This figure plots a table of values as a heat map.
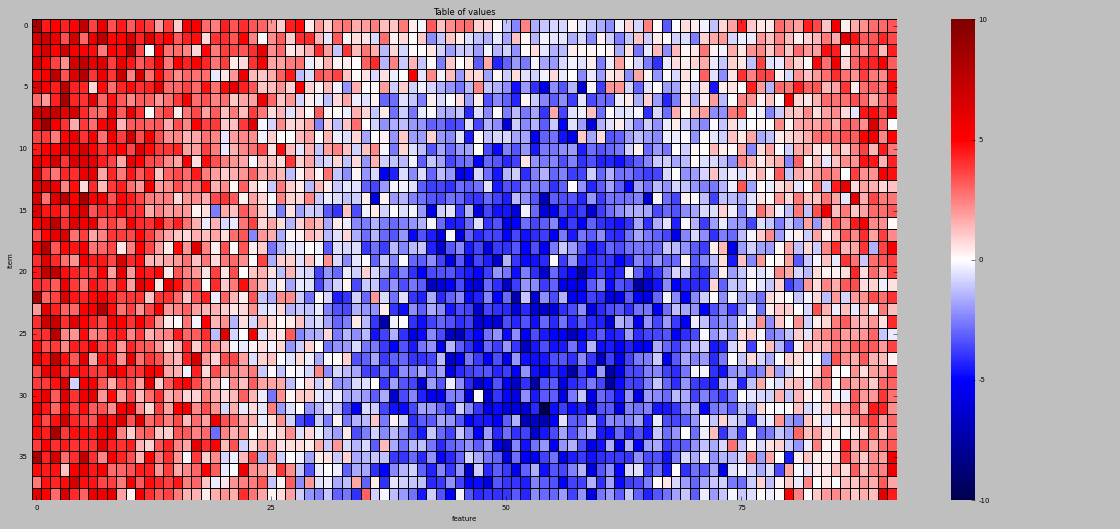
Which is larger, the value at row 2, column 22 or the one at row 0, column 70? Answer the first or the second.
the first
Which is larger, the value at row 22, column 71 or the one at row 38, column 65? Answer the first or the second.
the first
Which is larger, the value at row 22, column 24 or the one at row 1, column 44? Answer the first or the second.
the second
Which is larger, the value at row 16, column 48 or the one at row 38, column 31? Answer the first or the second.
the second
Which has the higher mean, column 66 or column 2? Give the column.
2
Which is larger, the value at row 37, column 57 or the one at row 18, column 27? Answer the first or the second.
the second
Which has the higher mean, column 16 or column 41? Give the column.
16
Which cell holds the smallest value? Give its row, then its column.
31, 54
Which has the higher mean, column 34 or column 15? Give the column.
15
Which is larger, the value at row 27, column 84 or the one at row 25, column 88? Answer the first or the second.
the second
